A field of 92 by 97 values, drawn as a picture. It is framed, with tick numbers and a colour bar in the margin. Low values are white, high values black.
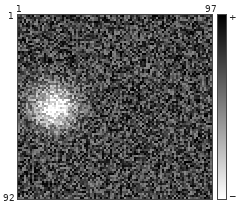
Overall the values sit about 70% of the way up the scale. The middle left is the ninth with the lowest average. There are no regular stripes. A single dip lies in the middle left. Neither half mirrors the other.
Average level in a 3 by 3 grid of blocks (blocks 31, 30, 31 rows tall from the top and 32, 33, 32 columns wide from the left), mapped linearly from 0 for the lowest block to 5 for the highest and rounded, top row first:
5 5 5
0 5 5
5 5 5
